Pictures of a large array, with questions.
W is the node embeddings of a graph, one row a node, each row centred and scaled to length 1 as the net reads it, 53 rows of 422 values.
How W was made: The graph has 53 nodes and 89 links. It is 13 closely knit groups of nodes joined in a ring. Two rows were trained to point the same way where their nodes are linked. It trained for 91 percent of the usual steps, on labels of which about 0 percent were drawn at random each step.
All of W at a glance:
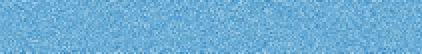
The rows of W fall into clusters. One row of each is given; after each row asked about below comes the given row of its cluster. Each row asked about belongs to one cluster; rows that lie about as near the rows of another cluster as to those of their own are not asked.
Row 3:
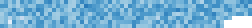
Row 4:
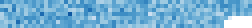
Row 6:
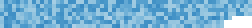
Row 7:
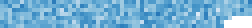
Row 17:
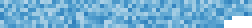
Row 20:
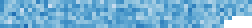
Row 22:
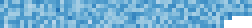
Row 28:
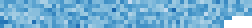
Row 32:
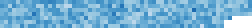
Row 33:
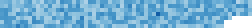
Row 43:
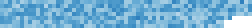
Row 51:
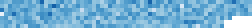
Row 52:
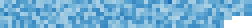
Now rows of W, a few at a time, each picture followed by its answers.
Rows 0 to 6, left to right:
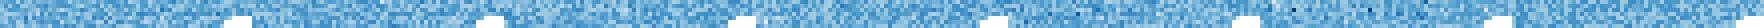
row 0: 28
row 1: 28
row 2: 33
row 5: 33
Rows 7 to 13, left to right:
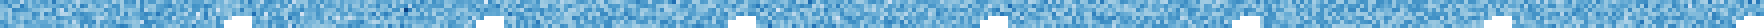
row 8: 51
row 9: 52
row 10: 17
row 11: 17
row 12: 6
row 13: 7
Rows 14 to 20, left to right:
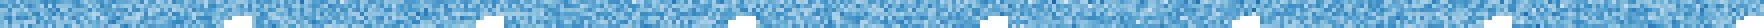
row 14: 32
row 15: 6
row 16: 28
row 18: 17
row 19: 43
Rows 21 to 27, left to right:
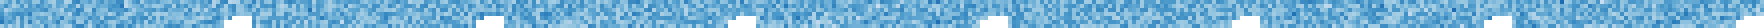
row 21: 43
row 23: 51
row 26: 32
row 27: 6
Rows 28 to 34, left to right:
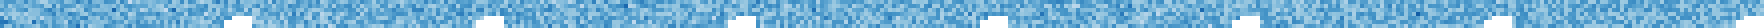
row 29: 3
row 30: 52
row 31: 22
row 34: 6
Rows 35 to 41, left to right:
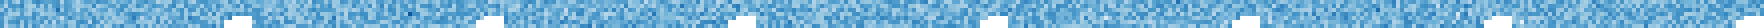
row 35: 22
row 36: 33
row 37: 20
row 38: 52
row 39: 51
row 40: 7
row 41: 3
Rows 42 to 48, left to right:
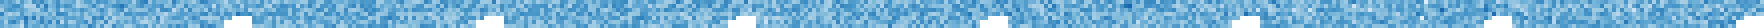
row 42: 22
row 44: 43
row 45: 3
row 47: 33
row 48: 4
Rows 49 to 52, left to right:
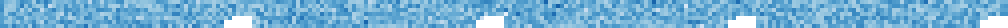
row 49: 20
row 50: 4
